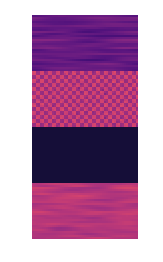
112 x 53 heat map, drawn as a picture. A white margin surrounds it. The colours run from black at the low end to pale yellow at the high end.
It is made of 4 by 1 panels. Panel 1,1: low, streaked across, faint in contrast. Panel 2,1: middling, checkered. Panel 3,1: very low, flat. Panel 4,1: middling, streaked across, faint in contrast.
